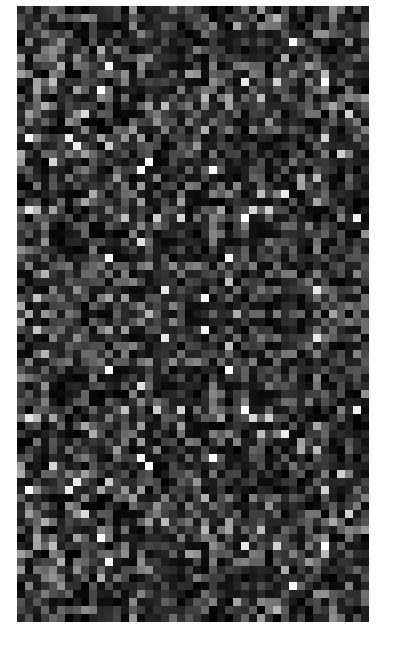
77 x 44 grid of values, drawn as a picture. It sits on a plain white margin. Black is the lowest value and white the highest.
Mirror symmetry: top to bottom. Seam: none. Odd rows or columns: none. Grain: fine. Histogram: skewed, a long tail of high values.
